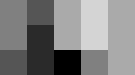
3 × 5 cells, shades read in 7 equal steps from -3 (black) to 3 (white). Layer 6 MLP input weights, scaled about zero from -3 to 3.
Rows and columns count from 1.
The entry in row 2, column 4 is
2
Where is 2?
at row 1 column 4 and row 2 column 4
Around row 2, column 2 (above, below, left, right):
-1 -2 0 1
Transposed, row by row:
0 0 -1 / -1 -2 -2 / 1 1 -3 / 2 2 0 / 1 1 1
